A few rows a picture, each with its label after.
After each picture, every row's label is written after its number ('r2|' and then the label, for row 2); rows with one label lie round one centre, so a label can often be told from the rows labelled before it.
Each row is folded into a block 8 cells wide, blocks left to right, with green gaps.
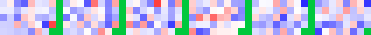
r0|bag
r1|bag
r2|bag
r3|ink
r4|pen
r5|pen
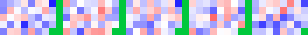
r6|pen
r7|ink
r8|pen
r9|ink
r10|pen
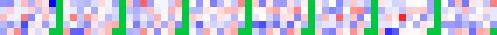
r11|pen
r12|ink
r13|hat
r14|hat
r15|hat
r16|ink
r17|ink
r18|hat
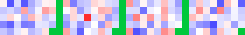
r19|hat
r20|ink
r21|ink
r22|pen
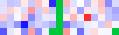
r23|pen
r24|ink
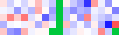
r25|ink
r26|bag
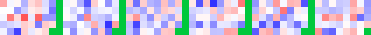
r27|ink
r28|bag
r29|hat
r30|hat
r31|pen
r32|ink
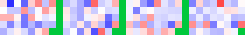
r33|hat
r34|bag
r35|bag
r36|bag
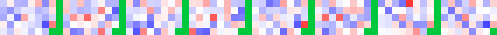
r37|bag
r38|ink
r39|hat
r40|ink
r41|bag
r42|ink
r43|bag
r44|bag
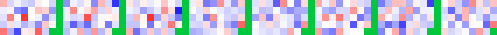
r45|ink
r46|pen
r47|ink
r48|bag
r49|bag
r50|ink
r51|pen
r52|bag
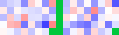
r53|bag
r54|pen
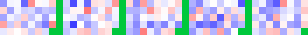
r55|bag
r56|hat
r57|hat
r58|pen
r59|bag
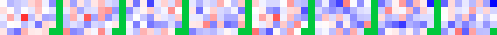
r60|ink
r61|ink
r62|hat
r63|bag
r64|ink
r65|bag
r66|pen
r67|pen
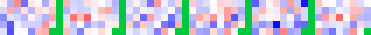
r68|hat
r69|ink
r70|bag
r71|ink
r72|pen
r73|ink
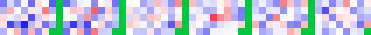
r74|pen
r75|pen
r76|bag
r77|ink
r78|bag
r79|bag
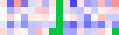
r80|hat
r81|hat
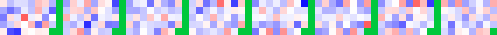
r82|ink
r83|pen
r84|bag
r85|bag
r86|pen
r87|bag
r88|pen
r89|hat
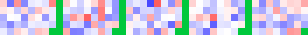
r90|hat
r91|ink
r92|bag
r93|ink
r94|hat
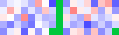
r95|pen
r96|pen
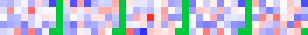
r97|pen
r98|hat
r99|ink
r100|pen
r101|ink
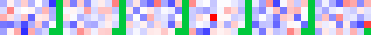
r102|pen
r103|hat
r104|bag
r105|ink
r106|hat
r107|bag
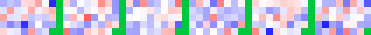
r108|pen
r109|ink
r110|hat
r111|bag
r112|ink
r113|pen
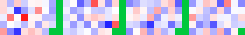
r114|ink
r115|bag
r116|pen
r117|pen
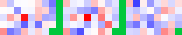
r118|ink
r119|ink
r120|hat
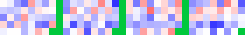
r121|bag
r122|pen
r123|hat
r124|pen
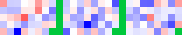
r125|ink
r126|pen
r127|bag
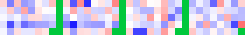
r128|hat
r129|hat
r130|ink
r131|bag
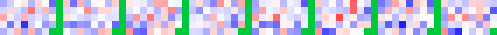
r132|pen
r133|hat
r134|ink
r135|bag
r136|pen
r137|ink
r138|pen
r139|ink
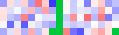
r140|pen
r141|ink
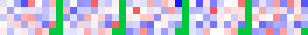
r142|bag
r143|bag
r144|pen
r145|hat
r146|pen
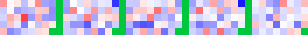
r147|ink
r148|pen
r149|pen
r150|pen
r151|bag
